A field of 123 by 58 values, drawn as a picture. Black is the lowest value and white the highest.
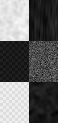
It is made of 3 by 2 panels. Panel 1,1: very high, blotchy, faint in contrast. Panel 1,2: very low, streaked downward, faint in contrast. Panel 2,1: very low, checkered, faint in contrast. Panel 2,2: low, fine-grained. Panel 3,1: very high, checkered, faint in contrast. Panel 3,2: very low, blotchy, faint in contrast.
